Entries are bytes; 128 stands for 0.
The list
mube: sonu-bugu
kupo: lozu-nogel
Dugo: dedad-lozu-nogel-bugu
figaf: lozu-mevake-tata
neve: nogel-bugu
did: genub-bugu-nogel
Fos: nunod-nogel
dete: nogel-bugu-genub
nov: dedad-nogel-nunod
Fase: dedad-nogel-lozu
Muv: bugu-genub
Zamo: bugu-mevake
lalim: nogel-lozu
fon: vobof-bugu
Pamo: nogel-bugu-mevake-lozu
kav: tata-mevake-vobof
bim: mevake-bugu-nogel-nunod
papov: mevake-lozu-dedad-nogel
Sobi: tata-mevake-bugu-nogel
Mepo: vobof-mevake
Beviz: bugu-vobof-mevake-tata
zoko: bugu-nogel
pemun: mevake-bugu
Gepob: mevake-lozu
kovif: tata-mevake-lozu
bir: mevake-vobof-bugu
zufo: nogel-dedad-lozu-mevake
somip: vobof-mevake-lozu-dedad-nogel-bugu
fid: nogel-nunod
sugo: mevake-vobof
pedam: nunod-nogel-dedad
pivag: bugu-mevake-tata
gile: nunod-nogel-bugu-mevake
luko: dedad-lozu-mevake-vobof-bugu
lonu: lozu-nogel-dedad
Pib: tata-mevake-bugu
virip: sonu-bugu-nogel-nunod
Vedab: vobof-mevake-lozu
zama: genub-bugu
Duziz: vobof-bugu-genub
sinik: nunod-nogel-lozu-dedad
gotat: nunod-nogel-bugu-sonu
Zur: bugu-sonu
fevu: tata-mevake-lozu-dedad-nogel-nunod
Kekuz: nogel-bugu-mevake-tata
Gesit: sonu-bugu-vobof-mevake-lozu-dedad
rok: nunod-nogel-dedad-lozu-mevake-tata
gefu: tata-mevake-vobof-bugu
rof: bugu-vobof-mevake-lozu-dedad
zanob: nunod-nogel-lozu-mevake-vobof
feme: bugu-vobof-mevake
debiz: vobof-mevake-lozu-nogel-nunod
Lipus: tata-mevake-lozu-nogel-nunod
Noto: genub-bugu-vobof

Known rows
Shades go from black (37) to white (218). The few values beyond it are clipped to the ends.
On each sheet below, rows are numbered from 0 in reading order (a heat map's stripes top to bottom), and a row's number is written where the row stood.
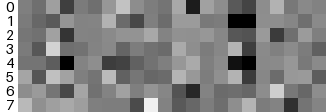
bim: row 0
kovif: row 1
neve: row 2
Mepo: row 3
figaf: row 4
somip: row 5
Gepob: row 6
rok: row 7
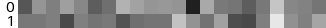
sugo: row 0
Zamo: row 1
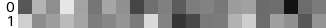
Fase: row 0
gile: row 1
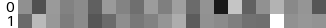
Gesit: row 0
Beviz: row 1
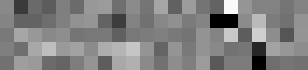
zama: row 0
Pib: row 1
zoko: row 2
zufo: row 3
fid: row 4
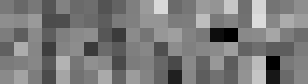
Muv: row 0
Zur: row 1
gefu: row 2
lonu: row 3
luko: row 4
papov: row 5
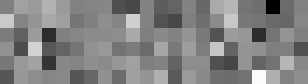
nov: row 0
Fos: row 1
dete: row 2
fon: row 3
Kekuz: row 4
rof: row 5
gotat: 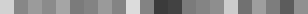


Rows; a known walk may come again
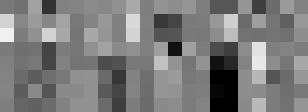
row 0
neve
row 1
gotat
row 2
sinik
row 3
pemun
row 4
pivag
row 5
Sobi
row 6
kav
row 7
Pib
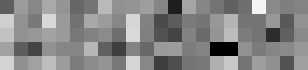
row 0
bir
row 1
zanob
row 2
pedam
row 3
fevu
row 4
gile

